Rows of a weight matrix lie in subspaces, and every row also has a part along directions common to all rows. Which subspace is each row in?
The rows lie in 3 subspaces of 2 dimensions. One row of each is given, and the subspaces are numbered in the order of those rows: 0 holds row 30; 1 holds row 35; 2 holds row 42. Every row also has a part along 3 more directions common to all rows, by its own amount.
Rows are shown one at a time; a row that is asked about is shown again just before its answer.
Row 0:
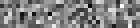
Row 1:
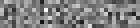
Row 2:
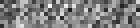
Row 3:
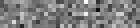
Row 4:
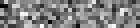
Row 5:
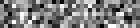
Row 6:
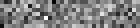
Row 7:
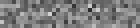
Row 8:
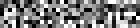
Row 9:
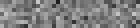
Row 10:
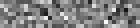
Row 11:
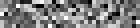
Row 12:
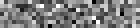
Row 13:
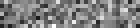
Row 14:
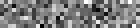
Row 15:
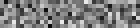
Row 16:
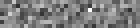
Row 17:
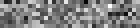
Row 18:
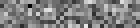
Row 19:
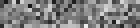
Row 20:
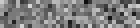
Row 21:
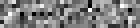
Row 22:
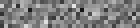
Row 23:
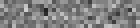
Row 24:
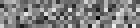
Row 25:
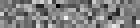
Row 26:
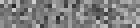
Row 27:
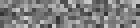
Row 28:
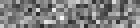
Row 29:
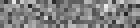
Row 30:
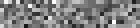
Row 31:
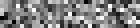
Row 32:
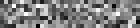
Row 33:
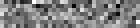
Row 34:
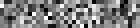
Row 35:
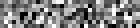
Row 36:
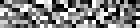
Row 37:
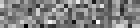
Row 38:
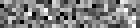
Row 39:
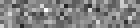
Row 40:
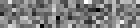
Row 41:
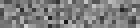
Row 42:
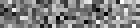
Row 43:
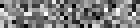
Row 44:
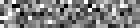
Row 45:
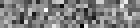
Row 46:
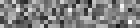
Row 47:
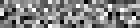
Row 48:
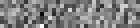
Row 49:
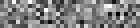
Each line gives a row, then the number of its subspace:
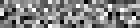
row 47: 0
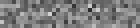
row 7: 1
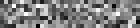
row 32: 2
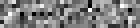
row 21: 1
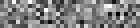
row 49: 0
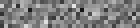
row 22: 2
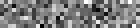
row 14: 2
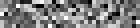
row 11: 2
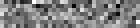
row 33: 2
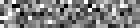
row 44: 1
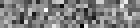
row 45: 1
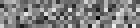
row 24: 1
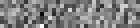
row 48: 1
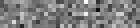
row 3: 1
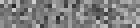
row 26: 2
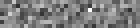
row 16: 1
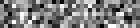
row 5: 1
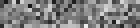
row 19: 0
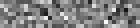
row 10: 2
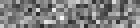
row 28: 0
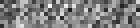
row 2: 1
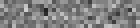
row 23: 2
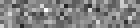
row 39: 1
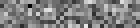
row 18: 0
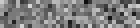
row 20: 0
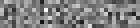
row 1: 0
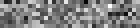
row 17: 0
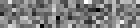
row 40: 2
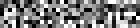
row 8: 0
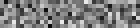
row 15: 0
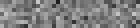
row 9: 2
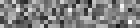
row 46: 1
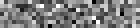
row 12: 2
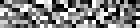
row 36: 2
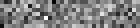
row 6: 0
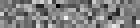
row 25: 2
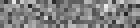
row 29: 0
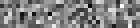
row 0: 1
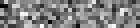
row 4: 1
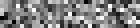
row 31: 0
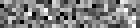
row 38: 2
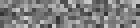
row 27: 2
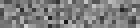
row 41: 0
